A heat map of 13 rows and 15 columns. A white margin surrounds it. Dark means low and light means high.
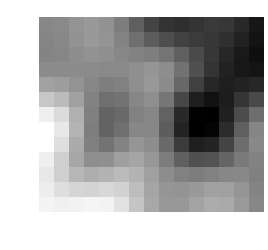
Slope: up to the bottom left. Average level on the scale: 50%. Lone odd cells: none. Calmest part: top left.
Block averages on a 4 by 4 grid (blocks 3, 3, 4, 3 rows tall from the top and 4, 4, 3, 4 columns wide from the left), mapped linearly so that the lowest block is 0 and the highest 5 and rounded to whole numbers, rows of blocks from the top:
3 2 1 0 / 3 3 2 0 / 4 3 1 1 / 5 4 3 3
